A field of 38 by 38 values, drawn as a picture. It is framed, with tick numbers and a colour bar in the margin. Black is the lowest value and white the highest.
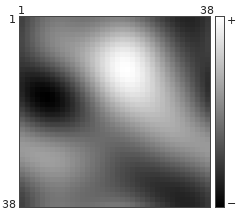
The texture varies smoothly and slowly. The ninth with the highest average is the top middle. The ninth with the lowest average is the middle left. There are no lone odd cells.
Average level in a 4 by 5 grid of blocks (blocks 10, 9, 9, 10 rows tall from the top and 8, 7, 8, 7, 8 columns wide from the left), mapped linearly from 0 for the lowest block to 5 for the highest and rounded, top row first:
23531 / 02552 / 22333 / 33211
